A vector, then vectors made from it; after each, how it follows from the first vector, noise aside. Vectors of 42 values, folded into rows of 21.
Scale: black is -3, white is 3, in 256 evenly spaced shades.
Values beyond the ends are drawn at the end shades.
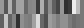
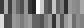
wrapped around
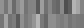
shrunk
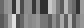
wrapped around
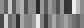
copied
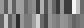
copied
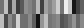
negated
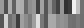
copied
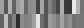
copied
